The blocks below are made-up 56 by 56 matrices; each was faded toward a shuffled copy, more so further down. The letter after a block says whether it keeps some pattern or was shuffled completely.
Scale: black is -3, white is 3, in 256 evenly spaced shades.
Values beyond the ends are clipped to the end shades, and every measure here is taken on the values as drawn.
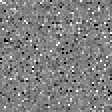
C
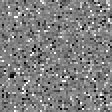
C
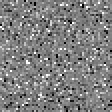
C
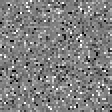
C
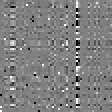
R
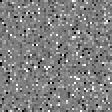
C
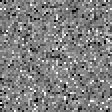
C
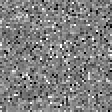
C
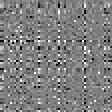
R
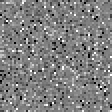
C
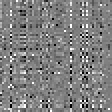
R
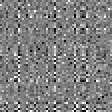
R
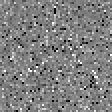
C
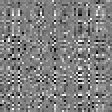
R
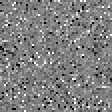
C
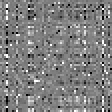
R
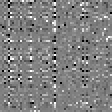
R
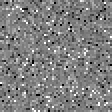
C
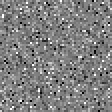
C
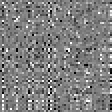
R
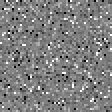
C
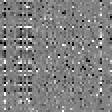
R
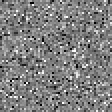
C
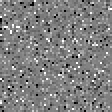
C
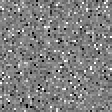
C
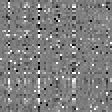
R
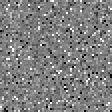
C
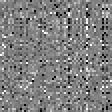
R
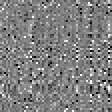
R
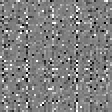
R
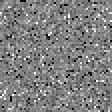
C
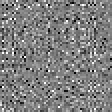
R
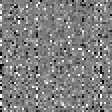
R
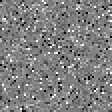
C
